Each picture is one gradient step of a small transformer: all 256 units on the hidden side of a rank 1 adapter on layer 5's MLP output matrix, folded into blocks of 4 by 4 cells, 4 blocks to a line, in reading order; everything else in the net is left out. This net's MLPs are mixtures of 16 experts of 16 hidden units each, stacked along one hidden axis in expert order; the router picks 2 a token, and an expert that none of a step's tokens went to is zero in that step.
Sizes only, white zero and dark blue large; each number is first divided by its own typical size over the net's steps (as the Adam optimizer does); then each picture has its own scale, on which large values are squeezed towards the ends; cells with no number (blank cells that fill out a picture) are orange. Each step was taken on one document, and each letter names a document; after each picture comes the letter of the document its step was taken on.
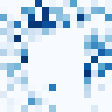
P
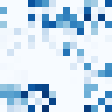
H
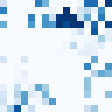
H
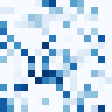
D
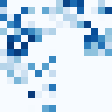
P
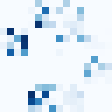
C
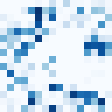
P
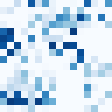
H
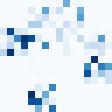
C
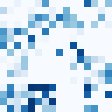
H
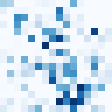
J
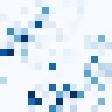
C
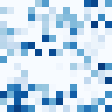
H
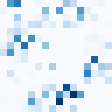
C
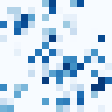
D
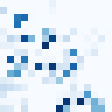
J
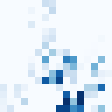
D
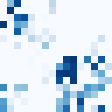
D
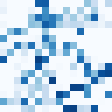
H
